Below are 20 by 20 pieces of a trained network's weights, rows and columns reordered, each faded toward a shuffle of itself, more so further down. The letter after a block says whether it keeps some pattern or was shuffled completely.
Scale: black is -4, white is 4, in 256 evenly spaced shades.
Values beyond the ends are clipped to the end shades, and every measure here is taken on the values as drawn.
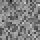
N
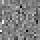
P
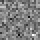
N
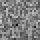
N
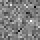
N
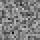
N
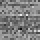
P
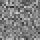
P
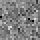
N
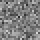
N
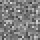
N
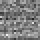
P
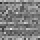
P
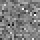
N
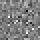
P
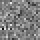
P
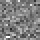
P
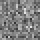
P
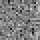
N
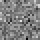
N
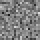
N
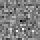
N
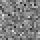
N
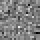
P
